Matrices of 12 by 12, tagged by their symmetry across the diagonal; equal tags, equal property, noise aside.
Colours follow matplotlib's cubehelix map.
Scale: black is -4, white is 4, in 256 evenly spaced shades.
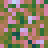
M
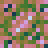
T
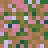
M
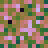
T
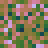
M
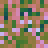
M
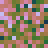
M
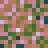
T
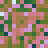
T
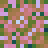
T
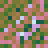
T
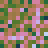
T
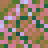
T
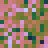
M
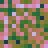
T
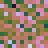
M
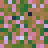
M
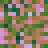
M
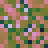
T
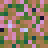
M
